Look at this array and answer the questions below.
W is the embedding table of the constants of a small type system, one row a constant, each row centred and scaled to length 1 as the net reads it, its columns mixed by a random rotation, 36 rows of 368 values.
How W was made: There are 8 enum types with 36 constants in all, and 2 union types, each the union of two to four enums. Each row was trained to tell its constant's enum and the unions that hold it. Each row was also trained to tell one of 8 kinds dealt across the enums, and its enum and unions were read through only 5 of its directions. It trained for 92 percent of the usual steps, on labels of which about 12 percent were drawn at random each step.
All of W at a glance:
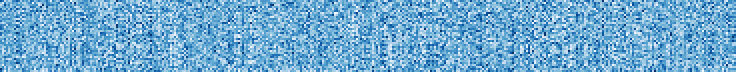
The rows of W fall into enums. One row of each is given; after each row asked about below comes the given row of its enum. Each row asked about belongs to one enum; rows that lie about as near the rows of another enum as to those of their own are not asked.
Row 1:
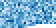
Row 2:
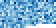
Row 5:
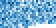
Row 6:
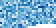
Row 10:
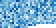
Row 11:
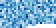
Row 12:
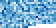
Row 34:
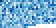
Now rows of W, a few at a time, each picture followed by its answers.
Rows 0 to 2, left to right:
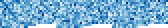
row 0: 12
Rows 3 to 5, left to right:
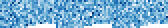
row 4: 34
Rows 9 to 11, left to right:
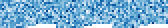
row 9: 2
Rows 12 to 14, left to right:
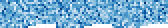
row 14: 5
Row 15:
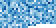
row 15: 10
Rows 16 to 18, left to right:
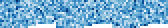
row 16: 12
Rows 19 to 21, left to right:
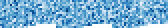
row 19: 5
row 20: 34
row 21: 5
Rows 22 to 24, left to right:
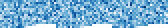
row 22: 1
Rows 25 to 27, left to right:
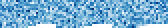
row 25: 34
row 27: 11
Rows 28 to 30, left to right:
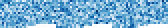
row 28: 2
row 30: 1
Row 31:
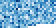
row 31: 10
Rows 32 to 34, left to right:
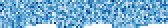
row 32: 2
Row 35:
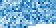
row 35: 6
